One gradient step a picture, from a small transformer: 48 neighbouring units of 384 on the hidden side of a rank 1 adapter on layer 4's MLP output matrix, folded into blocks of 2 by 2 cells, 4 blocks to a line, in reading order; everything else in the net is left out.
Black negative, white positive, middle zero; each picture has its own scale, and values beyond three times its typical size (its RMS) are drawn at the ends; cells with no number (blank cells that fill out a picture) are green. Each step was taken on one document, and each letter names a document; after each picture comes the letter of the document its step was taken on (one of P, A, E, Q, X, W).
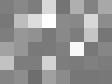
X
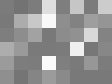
X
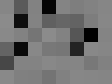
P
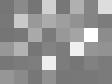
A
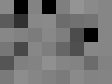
P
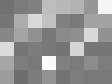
X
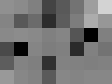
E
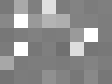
P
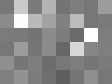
P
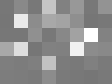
A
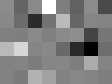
A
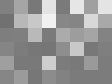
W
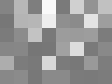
W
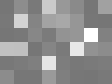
A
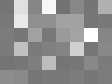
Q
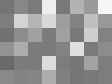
E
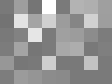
W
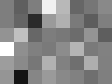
E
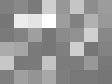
X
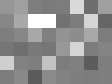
W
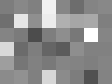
P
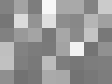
E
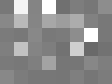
Q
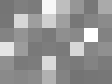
E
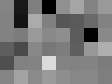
A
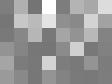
W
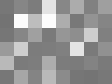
E
